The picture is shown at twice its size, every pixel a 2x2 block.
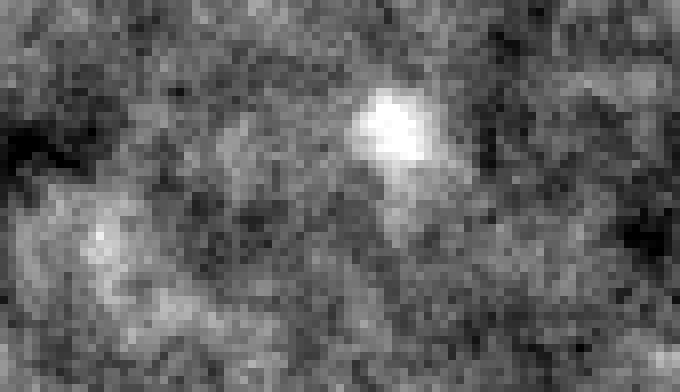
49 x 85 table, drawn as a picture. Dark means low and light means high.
No regular stripes run through it. No row or column stands out. There are two bumps. The halves do not mirror each other.
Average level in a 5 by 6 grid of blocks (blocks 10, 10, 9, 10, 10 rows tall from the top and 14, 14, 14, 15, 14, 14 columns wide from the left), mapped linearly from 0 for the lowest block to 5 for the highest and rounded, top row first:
222211 / 022511 / 222311 / 332221 / 222212
